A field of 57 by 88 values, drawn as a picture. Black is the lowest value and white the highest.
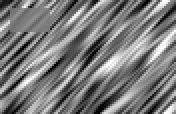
Slope: none. Mirror symmetry: none. Odd patch: calmer, in the top left. Grain: diagonal, up to the right. Histogram: bell-shaped.
